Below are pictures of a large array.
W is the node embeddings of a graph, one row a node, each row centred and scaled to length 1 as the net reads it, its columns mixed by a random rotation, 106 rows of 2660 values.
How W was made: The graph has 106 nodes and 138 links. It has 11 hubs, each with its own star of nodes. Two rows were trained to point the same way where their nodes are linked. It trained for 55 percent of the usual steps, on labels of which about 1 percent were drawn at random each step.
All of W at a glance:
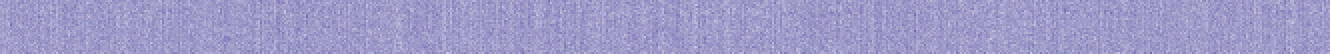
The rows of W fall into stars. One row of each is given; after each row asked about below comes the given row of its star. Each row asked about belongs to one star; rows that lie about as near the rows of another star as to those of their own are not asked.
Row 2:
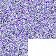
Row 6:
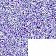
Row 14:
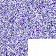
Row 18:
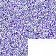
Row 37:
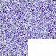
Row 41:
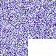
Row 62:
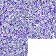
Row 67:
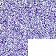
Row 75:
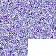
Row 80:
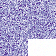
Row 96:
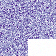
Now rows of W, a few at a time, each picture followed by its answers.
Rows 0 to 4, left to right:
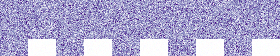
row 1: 14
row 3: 80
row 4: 67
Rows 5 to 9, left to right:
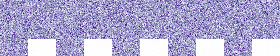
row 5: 41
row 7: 37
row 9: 14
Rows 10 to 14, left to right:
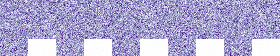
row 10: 75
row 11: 18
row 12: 62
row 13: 18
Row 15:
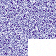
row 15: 80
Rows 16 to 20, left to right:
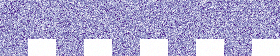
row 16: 96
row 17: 37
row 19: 6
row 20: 62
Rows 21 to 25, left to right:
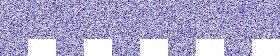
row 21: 75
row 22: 18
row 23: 96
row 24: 75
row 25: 37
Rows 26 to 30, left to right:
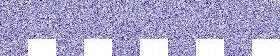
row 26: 75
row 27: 2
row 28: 62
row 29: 6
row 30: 2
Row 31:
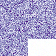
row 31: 41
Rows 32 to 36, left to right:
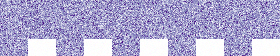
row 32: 80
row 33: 41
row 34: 62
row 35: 6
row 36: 14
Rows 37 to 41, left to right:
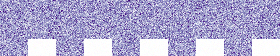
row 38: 62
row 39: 96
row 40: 75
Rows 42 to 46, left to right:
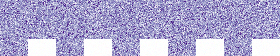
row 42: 6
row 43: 18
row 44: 37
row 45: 67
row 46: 18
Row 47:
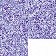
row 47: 41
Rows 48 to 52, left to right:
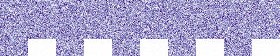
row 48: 14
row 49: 37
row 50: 6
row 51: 41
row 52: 18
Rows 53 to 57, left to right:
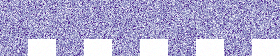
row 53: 75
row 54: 14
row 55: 37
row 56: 75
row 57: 62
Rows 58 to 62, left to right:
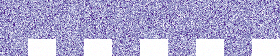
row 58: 80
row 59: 41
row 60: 6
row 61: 2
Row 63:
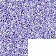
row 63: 2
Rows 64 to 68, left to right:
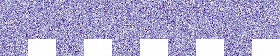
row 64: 2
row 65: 6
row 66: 41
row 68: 14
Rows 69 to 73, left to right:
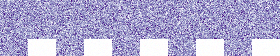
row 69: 96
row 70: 67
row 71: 2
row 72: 41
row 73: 6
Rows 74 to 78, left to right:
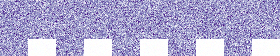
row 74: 96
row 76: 6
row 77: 80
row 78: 75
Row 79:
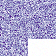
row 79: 41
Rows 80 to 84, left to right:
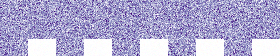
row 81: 62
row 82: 96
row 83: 37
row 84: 6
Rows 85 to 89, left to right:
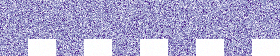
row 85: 14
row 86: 37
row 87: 14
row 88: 80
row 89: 75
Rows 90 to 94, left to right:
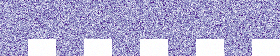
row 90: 2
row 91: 62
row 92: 6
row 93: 14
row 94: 14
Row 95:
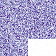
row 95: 80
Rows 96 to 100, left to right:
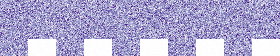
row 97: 2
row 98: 80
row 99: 14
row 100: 41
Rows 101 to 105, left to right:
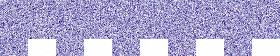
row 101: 18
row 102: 67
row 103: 37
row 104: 37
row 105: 62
